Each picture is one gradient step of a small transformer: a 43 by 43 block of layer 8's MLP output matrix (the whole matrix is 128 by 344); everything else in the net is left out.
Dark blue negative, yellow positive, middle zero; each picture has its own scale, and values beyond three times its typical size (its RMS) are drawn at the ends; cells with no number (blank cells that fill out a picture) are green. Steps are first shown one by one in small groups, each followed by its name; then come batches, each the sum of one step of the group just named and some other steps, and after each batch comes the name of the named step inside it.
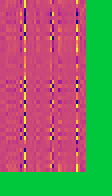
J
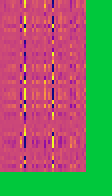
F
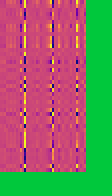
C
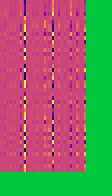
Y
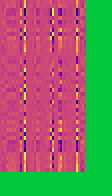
J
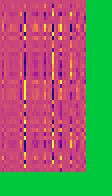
F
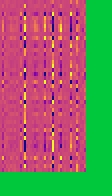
J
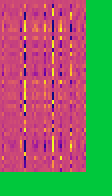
F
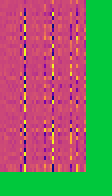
J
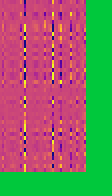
Y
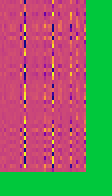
Y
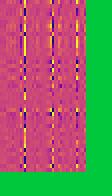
C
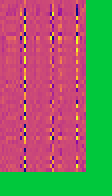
J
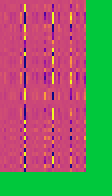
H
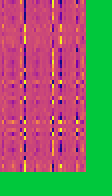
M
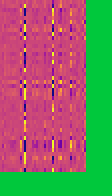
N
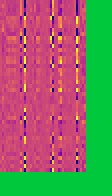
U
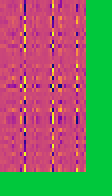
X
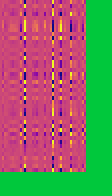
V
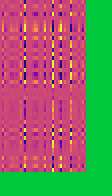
V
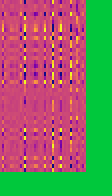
U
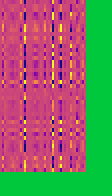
M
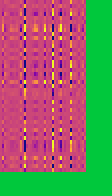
N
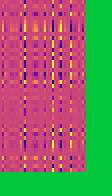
V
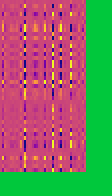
N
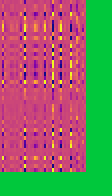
U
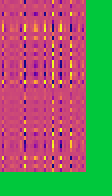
M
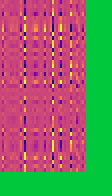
X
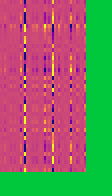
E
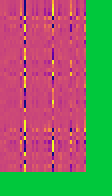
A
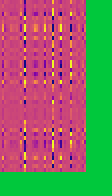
A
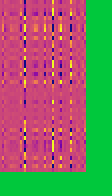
A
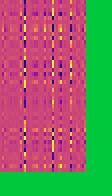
A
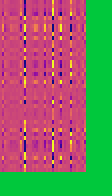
A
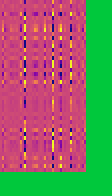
A
